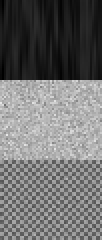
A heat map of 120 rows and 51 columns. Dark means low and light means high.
The table splits into 3 rows of 1 panel. Panel 1,1: very low, streaked downward, faint in contrast. Panel 2,1: high, fine-grained. Panel 3,1: middling, checkered, strong in contrast.
